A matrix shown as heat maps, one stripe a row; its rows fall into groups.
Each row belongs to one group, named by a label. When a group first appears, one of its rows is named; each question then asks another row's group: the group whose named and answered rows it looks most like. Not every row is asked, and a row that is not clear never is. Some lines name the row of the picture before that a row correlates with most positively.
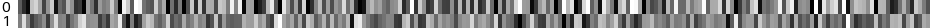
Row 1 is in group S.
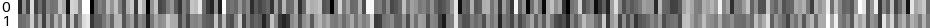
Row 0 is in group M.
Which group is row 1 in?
M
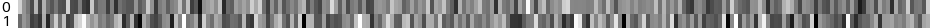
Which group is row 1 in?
S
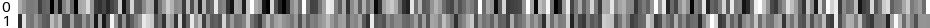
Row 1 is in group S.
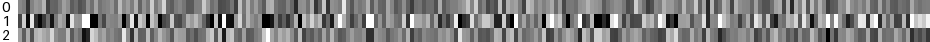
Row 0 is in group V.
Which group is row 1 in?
M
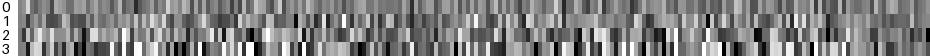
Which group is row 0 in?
S
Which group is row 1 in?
V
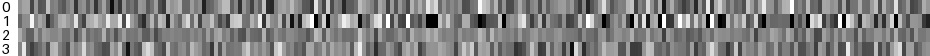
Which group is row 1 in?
V
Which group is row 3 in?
S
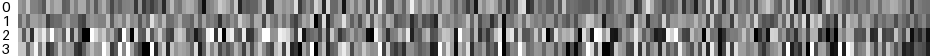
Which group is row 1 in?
V
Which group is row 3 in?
V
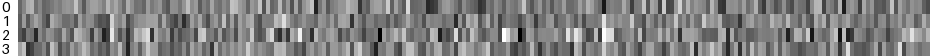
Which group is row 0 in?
V
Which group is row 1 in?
S
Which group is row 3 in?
S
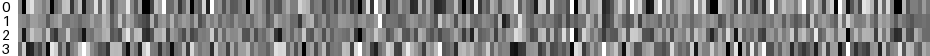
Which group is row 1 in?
V
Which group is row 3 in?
S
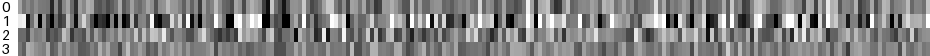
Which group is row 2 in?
V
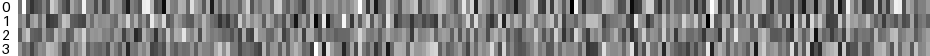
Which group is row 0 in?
S
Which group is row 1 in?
V
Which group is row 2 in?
S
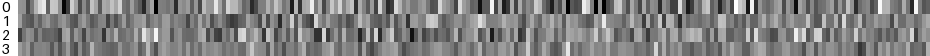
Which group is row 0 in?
V
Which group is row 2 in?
V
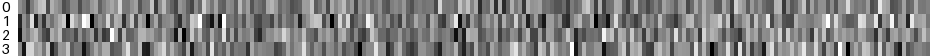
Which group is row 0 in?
V
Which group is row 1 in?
M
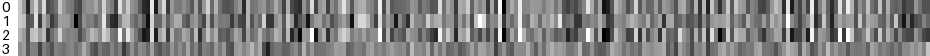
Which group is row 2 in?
V
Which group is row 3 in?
M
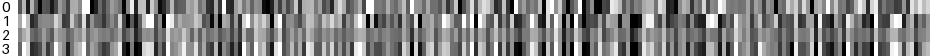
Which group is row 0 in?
M
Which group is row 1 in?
S
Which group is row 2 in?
S
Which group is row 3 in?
S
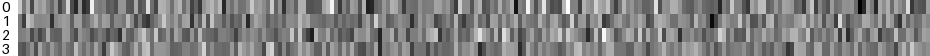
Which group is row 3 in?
V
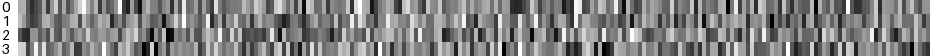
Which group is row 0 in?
S
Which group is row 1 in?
S
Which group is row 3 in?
V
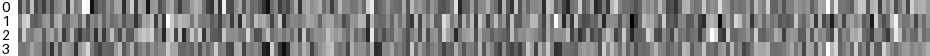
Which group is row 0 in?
M
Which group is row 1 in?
S
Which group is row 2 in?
S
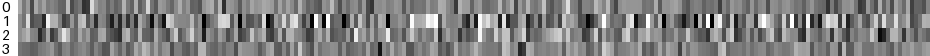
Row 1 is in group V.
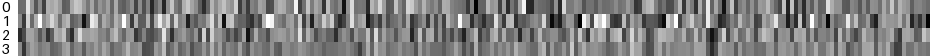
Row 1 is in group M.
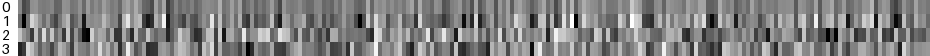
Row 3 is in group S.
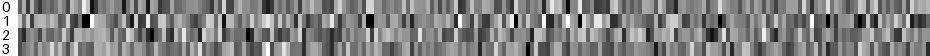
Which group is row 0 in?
M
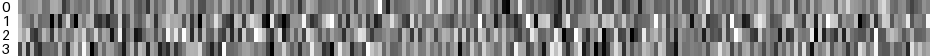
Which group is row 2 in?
S
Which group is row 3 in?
M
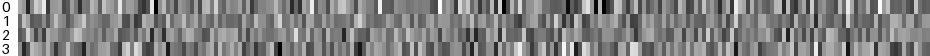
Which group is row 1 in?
S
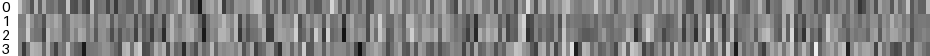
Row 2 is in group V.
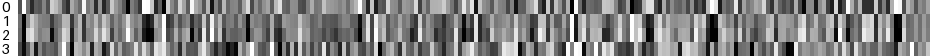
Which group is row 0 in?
S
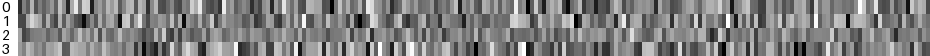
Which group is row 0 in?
M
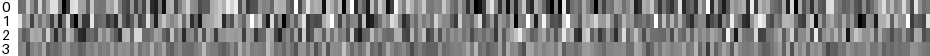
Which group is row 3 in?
V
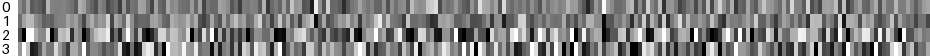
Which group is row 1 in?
V
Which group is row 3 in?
S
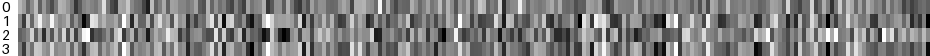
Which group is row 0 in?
V
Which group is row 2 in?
M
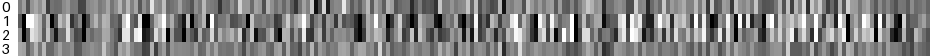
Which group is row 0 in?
V
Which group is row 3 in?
V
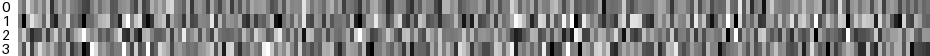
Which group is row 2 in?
S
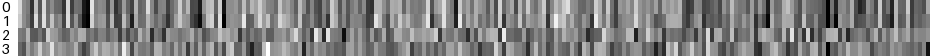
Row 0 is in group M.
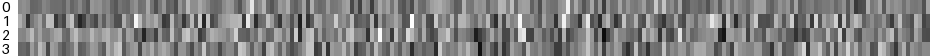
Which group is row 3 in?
V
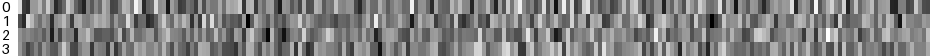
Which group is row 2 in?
M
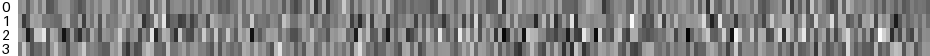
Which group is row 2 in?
V
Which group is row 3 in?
S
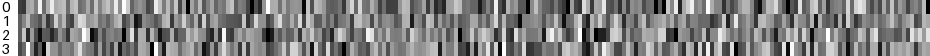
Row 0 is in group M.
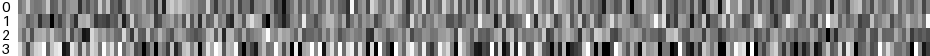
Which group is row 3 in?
V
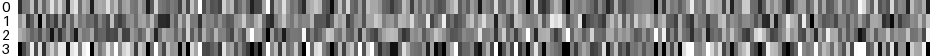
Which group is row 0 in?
M
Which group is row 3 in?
M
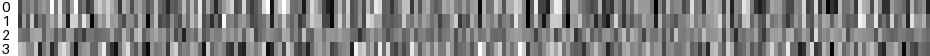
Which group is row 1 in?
M
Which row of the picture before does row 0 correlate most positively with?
0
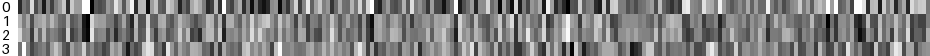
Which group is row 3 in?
S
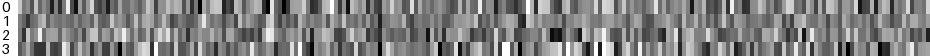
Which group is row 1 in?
V
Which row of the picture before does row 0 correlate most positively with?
2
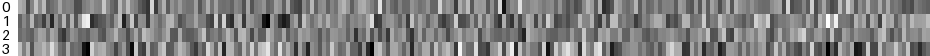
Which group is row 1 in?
M
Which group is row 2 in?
V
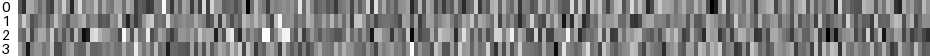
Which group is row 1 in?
S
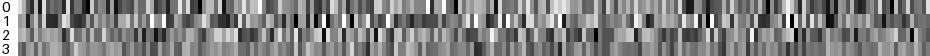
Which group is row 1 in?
V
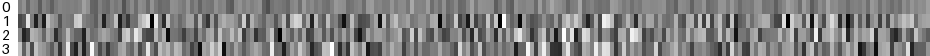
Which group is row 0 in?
M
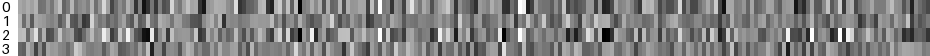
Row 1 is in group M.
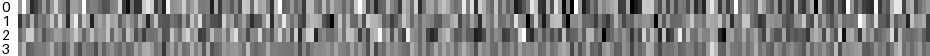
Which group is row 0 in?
S
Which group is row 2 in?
V
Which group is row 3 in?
S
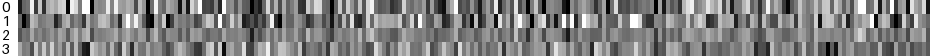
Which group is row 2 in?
M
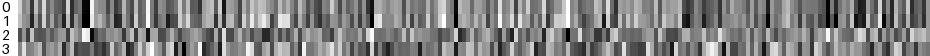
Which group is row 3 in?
S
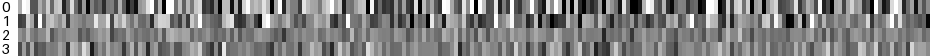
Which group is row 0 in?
S
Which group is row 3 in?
M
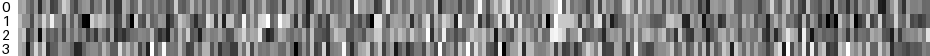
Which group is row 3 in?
V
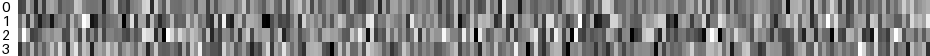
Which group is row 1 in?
M
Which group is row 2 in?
S
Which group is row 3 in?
M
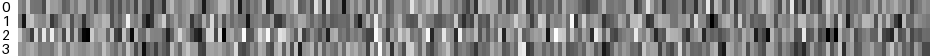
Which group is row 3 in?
V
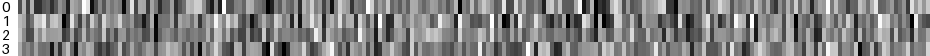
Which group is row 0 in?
M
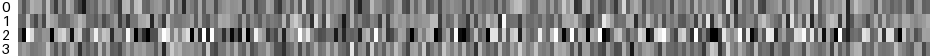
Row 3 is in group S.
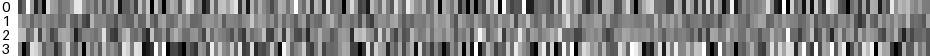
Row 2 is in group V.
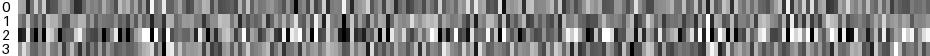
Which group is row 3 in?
S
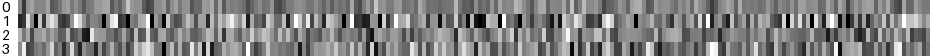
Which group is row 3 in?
S
